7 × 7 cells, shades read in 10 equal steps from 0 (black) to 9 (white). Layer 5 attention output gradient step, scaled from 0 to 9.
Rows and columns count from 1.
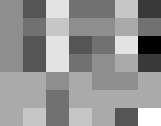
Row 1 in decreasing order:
8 7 5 4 4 3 2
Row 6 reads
6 6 4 6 6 6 6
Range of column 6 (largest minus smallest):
5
